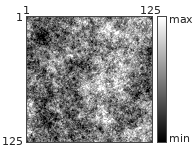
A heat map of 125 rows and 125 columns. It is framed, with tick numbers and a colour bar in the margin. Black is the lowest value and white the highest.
Stripes: none. Grain: blotchy. Histogram: bell-shaped.
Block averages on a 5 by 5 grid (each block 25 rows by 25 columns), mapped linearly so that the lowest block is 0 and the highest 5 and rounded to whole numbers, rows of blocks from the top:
0 1 3 4 4 | 1 2 2 4 2 | 1 1 4 5 1 | 1 1 3 3 2 | 1 1 2 3 4
